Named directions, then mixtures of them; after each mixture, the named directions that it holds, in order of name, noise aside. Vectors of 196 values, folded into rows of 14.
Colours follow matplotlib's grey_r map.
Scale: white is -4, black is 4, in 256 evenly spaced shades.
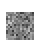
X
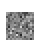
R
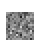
R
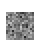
R, X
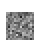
R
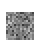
X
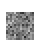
X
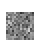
X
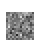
R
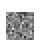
R, X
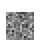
R, X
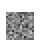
R, X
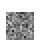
R, X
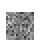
X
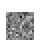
R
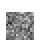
X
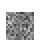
X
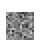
R, X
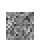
R, X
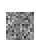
X
